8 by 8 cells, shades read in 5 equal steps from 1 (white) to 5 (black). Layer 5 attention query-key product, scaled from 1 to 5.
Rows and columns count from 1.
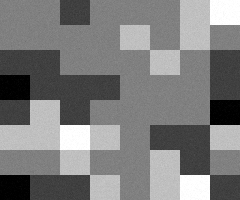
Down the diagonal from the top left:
3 3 3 4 3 4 4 4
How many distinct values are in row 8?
5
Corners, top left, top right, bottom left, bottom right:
3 1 5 4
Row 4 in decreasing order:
5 4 4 4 4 3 3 3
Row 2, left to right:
3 3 3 3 2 3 2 3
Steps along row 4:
down same same down same same up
